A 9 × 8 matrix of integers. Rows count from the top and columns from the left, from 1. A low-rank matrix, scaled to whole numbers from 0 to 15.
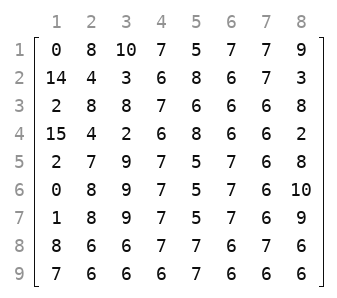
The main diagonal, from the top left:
0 4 8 6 5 7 6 6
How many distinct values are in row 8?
3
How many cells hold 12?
0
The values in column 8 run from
2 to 10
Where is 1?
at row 7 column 1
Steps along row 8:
down same up same down up down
